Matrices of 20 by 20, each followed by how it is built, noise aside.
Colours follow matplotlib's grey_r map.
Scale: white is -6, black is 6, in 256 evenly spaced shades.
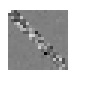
banded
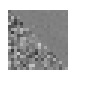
lower triangular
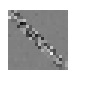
banded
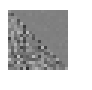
lower triangular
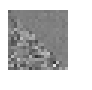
lower triangular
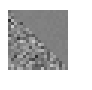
lower triangular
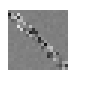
banded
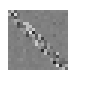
banded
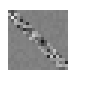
banded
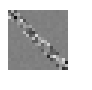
banded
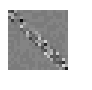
banded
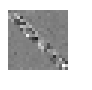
banded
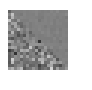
lower triangular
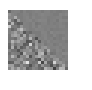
lower triangular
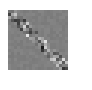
banded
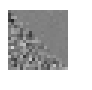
lower triangular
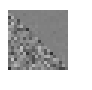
lower triangular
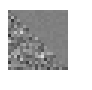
lower triangular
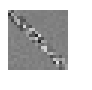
banded
